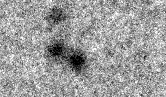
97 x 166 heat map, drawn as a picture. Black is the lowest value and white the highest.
There is no overall slope. The halves do not mirror each other. Overall the values sit about 60% of the way up the scale. The field is mottled with small blotches. The centre is the ninth with the lowest average. No seam splits the table. Three dips sink into the field.
